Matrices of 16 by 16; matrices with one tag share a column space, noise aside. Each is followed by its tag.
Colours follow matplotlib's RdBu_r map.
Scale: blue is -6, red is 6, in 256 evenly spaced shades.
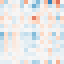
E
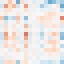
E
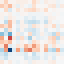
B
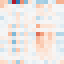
E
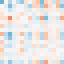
E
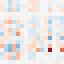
B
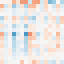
E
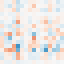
B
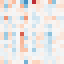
E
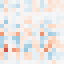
B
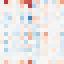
E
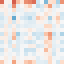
E
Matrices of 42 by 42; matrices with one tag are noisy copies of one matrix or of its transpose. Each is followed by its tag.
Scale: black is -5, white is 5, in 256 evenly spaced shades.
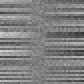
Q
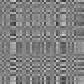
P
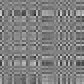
P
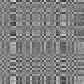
P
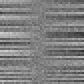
Q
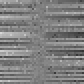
Q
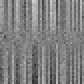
Q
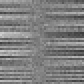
Q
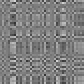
P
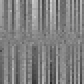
Q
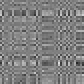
P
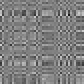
P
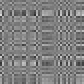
P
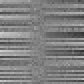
Q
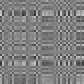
P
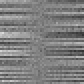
Q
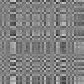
P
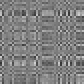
P
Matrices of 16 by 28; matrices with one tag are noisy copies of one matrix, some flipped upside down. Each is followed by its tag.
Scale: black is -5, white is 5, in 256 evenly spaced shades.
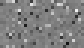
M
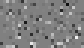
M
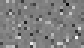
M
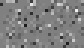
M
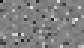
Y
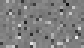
M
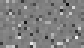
M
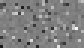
Y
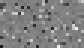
Y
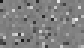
Y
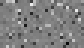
M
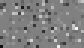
Y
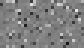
M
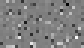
M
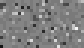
Y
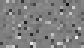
M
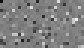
Y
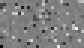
Y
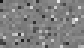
Y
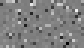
M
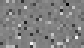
M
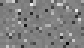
M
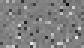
M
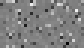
M
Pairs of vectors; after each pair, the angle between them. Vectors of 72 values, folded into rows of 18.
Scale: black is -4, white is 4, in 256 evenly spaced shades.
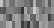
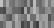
nearly parallel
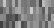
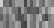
orthogonal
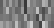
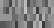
nearly opposite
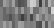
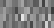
partly opposed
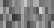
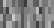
nearly opposite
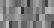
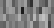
partly aligned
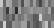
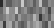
nearly opposite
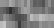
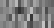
orthogonal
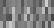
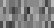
nearly opposite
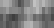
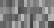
orthogonal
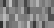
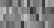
orthogonal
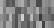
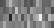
partly opposed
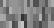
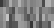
orthogonal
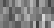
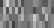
orthogonal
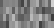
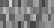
orthogonal
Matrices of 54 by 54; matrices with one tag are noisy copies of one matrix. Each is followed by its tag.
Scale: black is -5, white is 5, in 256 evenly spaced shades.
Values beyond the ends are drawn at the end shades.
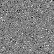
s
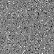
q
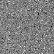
q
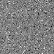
q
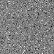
q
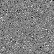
s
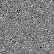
s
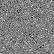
s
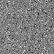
q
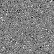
s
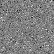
s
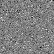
s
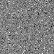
q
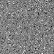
q
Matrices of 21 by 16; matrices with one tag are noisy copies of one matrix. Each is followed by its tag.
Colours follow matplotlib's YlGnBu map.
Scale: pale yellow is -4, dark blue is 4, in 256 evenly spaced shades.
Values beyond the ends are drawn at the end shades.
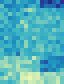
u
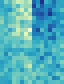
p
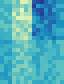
p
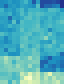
u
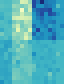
p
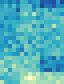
u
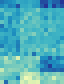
u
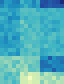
u
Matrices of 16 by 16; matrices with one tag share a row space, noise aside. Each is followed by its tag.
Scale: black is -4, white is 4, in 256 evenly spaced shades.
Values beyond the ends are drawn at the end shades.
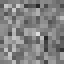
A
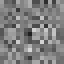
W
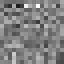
A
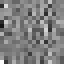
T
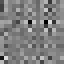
T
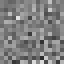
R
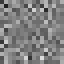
T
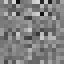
W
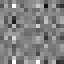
A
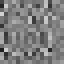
T
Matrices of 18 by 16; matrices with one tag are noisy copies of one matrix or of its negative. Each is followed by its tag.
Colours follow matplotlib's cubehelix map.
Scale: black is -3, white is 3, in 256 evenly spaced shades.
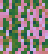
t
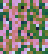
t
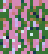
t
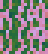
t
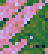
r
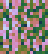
t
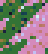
r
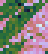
r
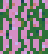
t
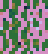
t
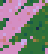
r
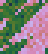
r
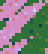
r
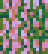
t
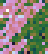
r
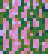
t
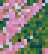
r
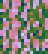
t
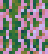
t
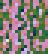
t
